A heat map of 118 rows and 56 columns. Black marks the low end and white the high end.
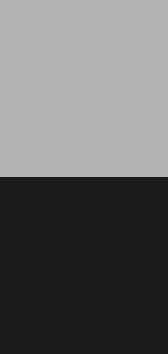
It is made of 2 by 1 panels. Panel 1,1: high, flat. Panel 2,1: very low, flat.
